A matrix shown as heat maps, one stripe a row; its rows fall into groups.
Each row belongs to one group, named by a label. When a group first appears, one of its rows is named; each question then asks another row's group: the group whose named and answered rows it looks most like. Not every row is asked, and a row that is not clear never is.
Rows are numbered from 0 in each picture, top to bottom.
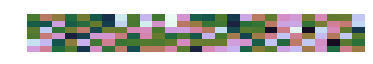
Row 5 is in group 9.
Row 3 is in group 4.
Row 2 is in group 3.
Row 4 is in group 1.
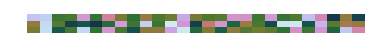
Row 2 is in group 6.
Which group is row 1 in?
3
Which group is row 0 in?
1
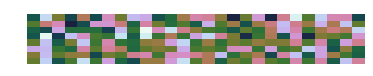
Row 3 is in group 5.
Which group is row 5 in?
1
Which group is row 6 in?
3
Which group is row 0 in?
3
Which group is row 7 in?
6
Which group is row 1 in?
4
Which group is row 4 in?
6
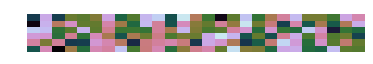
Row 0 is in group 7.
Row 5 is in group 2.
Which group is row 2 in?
1
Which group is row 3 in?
9
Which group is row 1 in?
7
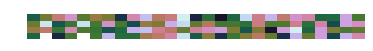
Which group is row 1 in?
6
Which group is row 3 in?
6
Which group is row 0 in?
7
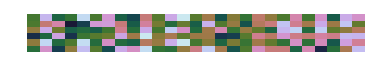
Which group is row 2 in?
3
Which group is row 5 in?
5
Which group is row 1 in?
4
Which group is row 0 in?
6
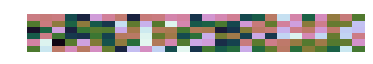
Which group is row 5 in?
7
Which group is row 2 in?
4
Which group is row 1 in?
3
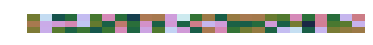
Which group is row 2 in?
3
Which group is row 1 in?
5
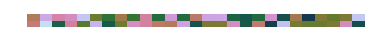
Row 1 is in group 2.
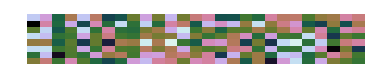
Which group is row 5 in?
1
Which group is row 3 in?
1
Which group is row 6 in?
2
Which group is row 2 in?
6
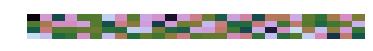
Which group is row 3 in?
1
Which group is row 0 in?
7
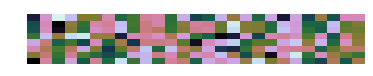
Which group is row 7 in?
2
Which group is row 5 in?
5
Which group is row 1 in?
2
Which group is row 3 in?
7
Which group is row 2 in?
2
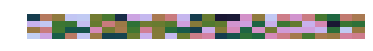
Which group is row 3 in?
5
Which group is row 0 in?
7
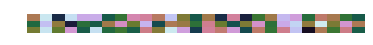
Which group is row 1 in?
3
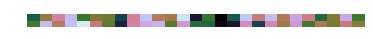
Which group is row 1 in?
7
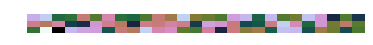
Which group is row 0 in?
1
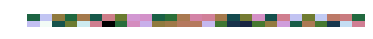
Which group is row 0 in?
3
